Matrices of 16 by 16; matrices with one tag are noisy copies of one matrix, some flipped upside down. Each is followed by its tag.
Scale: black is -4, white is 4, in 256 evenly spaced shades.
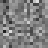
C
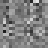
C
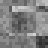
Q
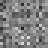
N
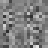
C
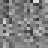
C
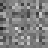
N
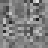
C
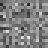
N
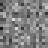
N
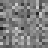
N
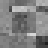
Q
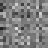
N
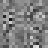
C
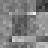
Q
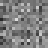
N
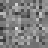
N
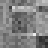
Q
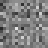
N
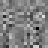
C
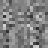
C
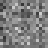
N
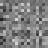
N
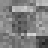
Q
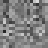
C
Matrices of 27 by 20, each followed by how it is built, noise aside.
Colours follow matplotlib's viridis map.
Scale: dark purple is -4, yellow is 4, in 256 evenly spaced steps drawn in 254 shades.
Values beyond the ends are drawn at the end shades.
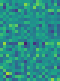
low rank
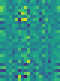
low rank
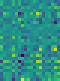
low rank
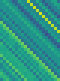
Toeplitz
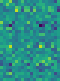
low rank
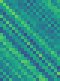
Toeplitz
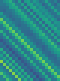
Toeplitz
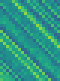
Toeplitz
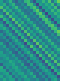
Toeplitz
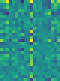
low rank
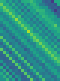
Toeplitz
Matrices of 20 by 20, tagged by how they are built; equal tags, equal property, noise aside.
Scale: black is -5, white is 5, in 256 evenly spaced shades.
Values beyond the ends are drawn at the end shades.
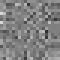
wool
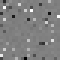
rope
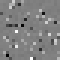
rope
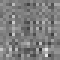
wool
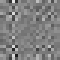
wool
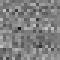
wool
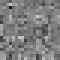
wool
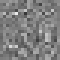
wool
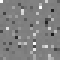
rope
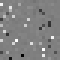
rope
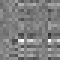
wool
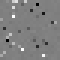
rope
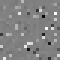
rope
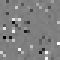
rope
